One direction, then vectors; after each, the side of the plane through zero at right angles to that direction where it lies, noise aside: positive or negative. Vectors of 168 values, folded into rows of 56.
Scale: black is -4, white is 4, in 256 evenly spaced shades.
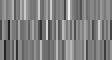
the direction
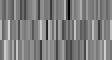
negative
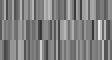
positive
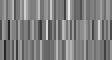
positive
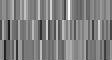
positive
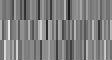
negative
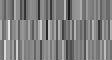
negative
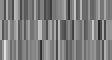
negative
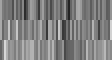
negative
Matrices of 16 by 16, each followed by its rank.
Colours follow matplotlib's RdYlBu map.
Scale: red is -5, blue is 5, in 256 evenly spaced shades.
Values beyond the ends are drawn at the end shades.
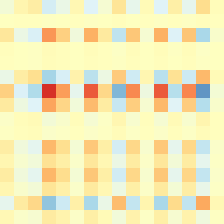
one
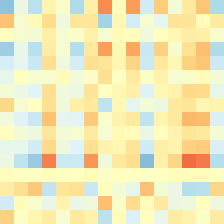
two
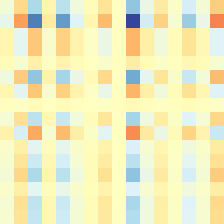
one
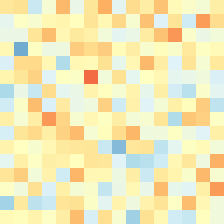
full rank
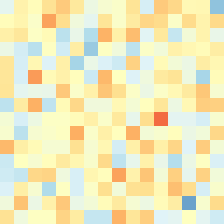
full rank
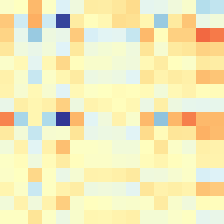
two
